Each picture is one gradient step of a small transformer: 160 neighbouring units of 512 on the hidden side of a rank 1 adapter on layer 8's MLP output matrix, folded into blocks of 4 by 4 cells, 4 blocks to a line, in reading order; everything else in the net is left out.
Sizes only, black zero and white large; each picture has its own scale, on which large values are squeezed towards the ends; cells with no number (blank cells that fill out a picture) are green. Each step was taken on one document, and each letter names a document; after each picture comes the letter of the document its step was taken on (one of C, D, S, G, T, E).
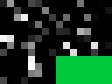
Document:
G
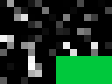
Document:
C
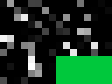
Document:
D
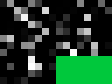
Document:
D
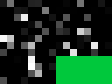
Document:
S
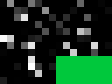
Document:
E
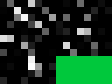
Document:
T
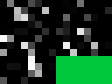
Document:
C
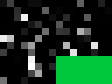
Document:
S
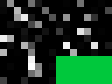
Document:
T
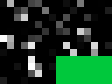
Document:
E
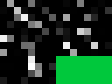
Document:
T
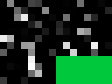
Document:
C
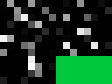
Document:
T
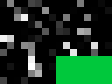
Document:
D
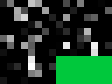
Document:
E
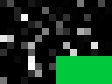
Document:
S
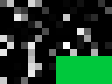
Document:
G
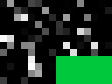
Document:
D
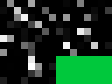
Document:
T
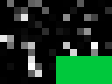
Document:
C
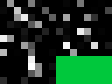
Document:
T
